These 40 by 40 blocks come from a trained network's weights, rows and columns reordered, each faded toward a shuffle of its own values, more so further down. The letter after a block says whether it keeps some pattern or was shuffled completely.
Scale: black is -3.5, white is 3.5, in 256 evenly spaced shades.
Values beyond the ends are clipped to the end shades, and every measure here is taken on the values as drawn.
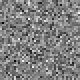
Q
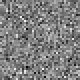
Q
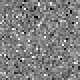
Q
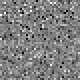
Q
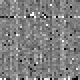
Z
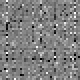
Z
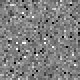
Q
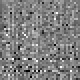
Z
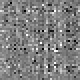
Z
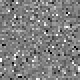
Q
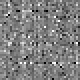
Z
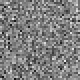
Q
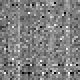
Z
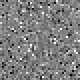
Q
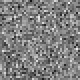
Q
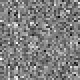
Z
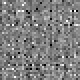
Z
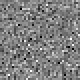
Q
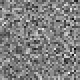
Z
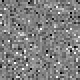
Q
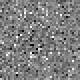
Q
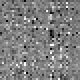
Z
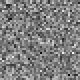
Z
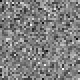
Q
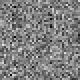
Z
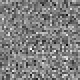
Z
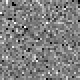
Q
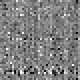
Z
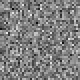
Z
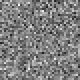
Q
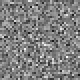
Q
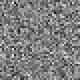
Z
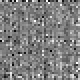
Z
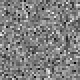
Q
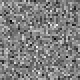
Q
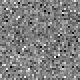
Q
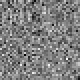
Z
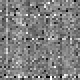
Z
